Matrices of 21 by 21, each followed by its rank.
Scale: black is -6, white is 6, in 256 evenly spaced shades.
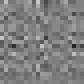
three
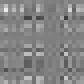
two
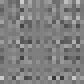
two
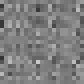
three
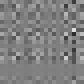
two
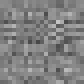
three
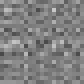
three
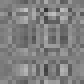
two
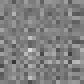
three
